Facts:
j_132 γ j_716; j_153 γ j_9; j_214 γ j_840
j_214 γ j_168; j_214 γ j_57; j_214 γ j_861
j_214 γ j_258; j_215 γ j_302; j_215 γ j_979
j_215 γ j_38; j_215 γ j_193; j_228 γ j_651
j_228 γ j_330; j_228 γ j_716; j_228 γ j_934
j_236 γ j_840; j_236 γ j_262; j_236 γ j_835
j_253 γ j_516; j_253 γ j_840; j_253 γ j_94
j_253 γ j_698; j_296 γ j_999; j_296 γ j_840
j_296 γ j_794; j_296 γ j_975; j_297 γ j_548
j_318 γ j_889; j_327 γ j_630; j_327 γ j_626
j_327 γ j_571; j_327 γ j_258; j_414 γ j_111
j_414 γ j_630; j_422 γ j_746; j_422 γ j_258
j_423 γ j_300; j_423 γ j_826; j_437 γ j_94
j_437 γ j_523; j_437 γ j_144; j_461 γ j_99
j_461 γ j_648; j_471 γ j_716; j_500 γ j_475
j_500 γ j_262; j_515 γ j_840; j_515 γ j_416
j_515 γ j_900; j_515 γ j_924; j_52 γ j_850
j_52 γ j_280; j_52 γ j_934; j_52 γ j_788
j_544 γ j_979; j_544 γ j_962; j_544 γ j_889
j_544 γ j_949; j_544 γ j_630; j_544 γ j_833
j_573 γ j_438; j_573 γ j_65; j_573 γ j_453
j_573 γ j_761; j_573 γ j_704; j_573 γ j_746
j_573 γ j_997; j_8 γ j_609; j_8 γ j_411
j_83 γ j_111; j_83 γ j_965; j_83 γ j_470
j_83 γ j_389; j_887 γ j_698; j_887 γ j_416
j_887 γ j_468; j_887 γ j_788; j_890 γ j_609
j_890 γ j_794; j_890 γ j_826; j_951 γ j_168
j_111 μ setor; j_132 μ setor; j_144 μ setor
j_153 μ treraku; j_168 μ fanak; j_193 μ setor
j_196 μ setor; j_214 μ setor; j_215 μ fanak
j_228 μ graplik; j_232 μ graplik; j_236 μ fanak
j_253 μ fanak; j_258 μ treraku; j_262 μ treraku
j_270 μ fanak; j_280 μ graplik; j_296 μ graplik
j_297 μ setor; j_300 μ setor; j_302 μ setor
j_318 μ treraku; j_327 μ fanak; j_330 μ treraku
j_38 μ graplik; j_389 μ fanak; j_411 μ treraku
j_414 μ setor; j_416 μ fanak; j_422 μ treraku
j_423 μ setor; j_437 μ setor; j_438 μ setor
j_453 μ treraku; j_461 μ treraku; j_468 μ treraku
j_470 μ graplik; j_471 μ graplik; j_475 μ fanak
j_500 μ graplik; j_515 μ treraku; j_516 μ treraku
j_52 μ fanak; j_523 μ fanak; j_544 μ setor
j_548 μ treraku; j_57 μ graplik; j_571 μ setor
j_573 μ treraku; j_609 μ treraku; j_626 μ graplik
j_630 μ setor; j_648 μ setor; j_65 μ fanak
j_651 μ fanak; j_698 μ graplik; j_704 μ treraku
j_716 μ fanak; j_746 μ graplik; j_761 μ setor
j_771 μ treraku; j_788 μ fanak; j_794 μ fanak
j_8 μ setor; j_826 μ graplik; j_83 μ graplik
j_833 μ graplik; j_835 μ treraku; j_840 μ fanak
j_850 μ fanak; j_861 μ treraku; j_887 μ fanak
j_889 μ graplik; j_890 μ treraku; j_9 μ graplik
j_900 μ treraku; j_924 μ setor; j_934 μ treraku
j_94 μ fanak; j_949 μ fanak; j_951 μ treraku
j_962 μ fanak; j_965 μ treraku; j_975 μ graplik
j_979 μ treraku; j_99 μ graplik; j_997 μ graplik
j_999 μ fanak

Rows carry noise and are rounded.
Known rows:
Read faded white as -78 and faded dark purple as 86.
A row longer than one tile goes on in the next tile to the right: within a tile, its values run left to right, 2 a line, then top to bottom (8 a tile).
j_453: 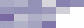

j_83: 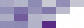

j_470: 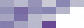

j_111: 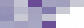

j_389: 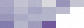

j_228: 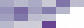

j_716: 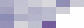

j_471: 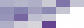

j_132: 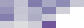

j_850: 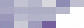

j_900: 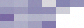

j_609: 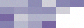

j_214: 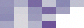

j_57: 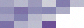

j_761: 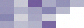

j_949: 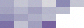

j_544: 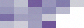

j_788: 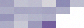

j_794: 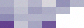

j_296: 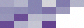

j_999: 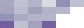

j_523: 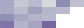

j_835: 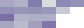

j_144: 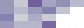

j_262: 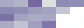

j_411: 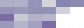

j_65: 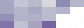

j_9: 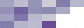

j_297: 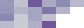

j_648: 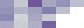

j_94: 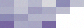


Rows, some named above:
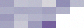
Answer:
j_788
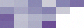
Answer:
j_890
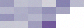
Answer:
j_887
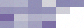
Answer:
j_411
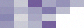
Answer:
j_300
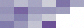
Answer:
j_746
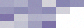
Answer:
j_934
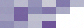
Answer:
j_698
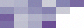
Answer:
j_890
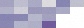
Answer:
j_253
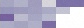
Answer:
j_573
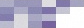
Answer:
j_951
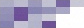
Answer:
j_889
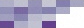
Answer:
j_826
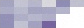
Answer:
j_416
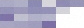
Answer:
j_965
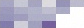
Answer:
j_475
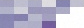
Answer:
j_253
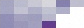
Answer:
j_327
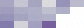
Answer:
j_475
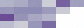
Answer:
j_318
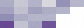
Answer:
j_794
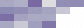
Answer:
j_262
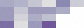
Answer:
j_168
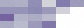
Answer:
j_979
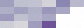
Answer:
j_52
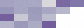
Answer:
j_422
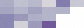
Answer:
j_215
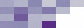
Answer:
j_83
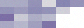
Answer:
j_861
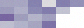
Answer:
j_515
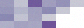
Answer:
j_630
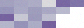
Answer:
j_422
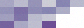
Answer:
j_975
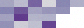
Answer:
j_500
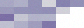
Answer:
j_468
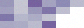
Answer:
j_437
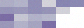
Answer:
j_411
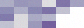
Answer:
j_951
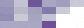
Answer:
j_111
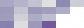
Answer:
j_168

